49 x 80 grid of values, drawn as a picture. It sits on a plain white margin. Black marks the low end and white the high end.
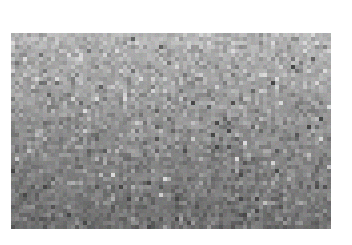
Stripes: none. Histogram: bell-shaped. Slope: up to the top. Odd rows or columns: none. Grain: fine.
